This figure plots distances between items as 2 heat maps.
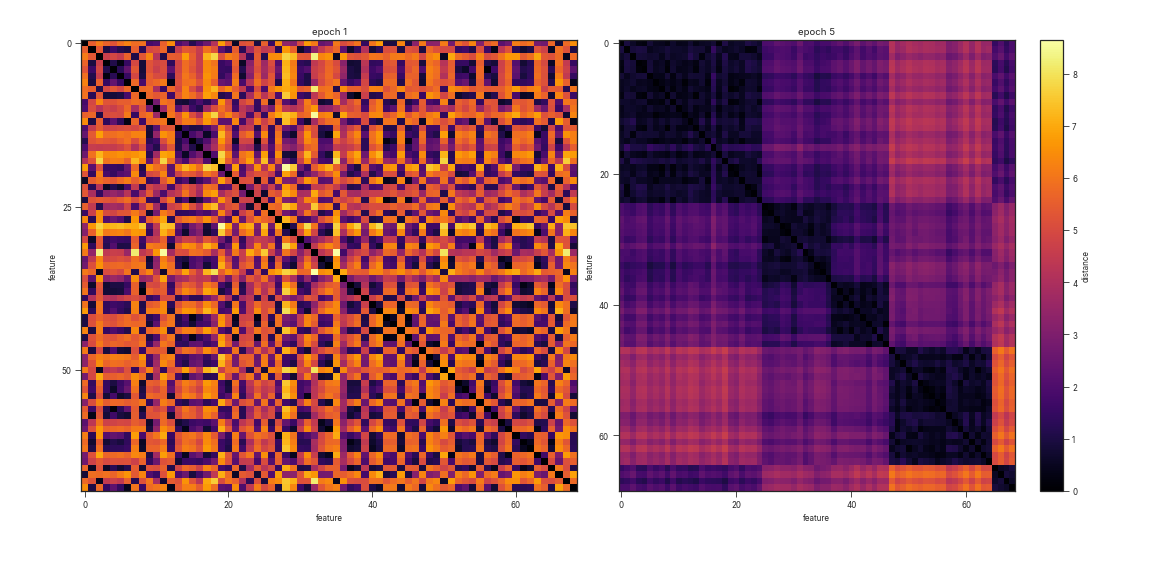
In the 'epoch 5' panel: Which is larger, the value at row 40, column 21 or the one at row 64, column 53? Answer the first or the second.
the first
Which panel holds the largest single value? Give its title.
epoch 1
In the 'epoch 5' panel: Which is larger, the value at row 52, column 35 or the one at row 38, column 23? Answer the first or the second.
the first
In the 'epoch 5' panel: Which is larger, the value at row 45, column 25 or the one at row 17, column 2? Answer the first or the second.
the first
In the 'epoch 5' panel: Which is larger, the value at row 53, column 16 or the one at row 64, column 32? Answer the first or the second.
the first
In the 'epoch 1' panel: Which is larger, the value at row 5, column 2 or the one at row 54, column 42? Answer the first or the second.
the second
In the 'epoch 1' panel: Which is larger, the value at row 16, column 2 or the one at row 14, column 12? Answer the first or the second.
the second
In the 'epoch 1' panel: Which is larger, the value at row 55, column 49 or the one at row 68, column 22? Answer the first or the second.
the second
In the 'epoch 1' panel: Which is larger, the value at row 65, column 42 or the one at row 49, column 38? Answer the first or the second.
the second
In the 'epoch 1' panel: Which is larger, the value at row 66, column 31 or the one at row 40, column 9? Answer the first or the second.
the first
